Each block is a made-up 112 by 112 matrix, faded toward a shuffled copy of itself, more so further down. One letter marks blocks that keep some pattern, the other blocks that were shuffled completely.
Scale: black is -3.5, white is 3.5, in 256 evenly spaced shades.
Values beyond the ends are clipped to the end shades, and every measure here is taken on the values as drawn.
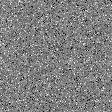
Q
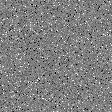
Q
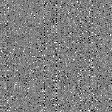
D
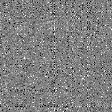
D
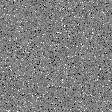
Q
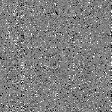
D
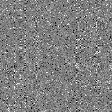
D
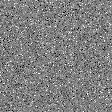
Q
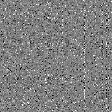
D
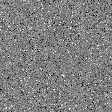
Q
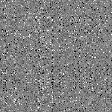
D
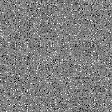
D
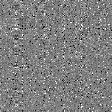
D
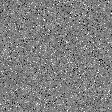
Q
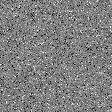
Q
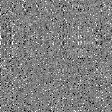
D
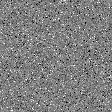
Q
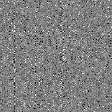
D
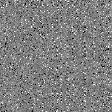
D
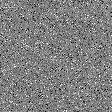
Q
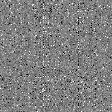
D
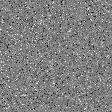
Q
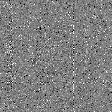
D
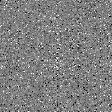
D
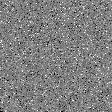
Q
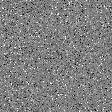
Q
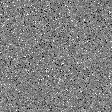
Q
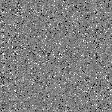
D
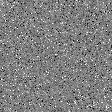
Q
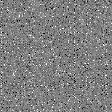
D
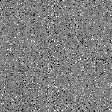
D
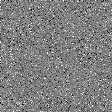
D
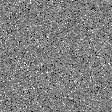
Q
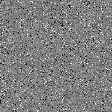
D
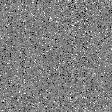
D
